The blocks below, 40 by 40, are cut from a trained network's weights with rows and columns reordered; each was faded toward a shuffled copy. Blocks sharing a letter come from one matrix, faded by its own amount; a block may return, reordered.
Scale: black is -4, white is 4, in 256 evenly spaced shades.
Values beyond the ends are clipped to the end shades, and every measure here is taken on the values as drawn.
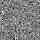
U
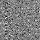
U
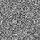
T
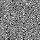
U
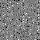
U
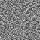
T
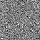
T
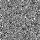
U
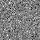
U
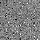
U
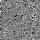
U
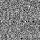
T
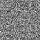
T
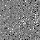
U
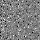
U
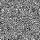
T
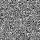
U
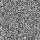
T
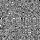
T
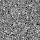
U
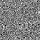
T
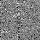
U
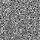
U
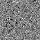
U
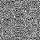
T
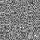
T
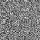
T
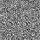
T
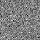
T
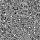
U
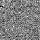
T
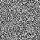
T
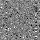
U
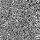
U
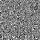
T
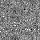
T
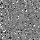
U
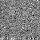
T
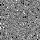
U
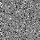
U
